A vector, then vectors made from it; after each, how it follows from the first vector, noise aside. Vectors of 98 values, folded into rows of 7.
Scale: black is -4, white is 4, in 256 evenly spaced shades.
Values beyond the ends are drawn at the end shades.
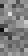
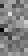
copied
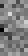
copied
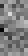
copied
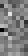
sign-scrambled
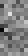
copied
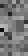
sign-scrambled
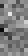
copied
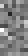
sign-scrambled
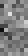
copied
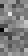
copied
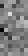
copied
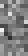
sign-scrambled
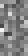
sign-scrambled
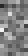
sign-scrambled
